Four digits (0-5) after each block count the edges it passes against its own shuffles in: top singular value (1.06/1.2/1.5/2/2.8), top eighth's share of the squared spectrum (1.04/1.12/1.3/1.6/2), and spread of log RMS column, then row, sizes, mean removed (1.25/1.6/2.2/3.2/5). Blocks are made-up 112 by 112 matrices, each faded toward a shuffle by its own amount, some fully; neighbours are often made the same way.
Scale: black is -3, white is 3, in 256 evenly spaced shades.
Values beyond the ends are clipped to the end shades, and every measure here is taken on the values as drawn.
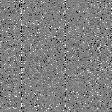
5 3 2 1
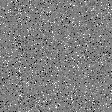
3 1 0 0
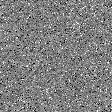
0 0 0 0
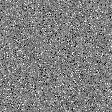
0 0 0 0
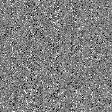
1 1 3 0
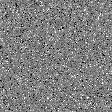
0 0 0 0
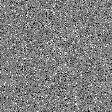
1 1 2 0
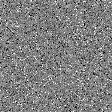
0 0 1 0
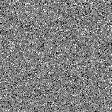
3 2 1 1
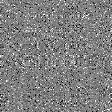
4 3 1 2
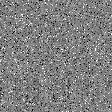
3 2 1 1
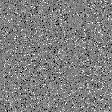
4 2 1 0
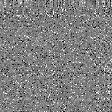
4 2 2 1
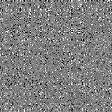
4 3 2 2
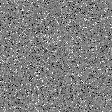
3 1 0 0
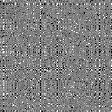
5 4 3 3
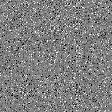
4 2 1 1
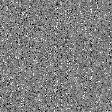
1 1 3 0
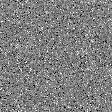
0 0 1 0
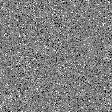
0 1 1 0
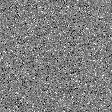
0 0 0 0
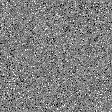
0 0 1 0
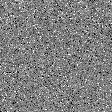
0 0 0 0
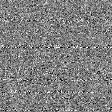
2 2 0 3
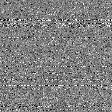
2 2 0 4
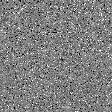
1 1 0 1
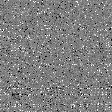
3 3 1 2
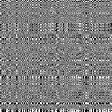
5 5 4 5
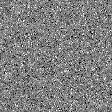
3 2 0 0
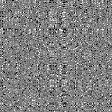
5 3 2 2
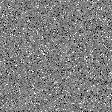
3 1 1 0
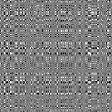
5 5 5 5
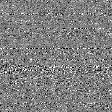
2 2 0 4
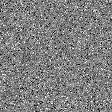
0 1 0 2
